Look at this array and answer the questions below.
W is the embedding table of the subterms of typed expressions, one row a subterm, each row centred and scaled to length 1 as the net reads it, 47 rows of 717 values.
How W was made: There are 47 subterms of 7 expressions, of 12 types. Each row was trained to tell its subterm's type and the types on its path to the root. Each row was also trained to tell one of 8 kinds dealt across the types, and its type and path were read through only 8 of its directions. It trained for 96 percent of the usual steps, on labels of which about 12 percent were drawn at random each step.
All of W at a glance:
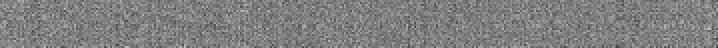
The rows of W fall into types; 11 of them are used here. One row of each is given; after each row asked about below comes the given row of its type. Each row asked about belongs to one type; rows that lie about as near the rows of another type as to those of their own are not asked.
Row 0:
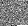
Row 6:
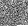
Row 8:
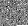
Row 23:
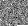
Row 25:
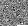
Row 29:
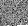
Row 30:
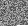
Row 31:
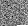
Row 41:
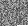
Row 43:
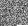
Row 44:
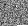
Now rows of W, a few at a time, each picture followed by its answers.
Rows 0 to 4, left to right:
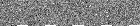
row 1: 29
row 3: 31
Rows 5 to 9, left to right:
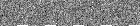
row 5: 43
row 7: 41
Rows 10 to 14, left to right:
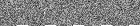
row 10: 6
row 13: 23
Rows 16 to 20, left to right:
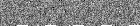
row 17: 41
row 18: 0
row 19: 29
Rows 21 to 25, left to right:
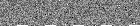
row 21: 30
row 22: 8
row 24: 43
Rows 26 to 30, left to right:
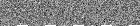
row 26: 25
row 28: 29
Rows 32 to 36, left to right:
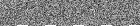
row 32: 6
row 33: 44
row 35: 8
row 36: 23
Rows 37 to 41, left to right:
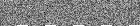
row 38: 43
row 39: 0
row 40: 31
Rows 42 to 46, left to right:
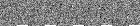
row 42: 0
